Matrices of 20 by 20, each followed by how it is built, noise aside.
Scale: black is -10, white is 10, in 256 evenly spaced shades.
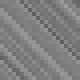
Toeplitz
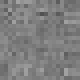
low rank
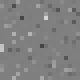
sparse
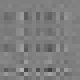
low rank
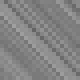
Toeplitz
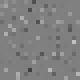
sparse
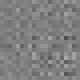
low rank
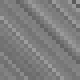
Toeplitz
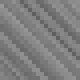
Toeplitz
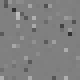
sparse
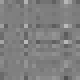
low rank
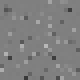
sparse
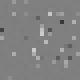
sparse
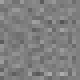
low rank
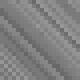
Toeplitz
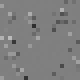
sparse
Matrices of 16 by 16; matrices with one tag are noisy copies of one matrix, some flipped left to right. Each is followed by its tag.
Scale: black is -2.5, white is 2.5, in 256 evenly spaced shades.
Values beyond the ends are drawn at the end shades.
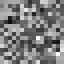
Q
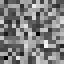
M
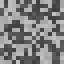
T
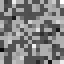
T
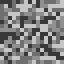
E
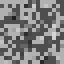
Q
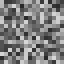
M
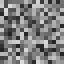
M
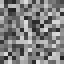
M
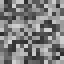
T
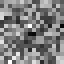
Q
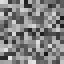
E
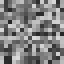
T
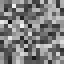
T
